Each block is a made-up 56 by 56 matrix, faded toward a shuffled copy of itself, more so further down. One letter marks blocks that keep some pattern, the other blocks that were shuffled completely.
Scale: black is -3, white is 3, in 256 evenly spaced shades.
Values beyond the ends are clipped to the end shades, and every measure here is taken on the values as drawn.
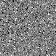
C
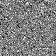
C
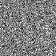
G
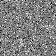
C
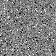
C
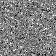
C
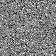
C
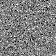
C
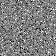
C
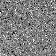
C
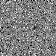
G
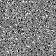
G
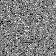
C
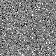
C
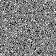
C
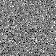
G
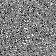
C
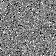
C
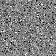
G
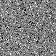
C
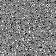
C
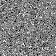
C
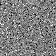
C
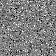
G
